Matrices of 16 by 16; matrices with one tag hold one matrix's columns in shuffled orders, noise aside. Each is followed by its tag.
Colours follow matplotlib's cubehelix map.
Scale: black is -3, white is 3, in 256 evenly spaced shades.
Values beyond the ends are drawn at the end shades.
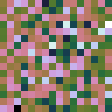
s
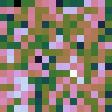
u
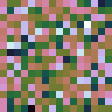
s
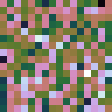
u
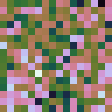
u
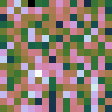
u
